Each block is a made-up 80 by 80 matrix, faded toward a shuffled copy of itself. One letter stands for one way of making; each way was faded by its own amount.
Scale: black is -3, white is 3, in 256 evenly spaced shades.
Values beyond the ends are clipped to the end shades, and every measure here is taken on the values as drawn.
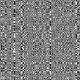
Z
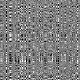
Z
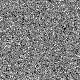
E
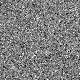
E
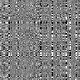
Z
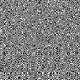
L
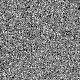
E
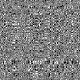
L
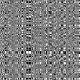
Z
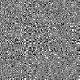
L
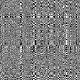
Z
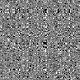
L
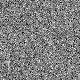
E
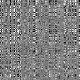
Z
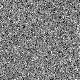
E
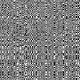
Z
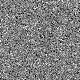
E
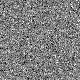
E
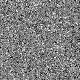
E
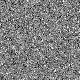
E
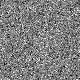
E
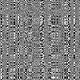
Z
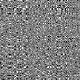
L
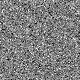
E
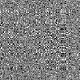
L
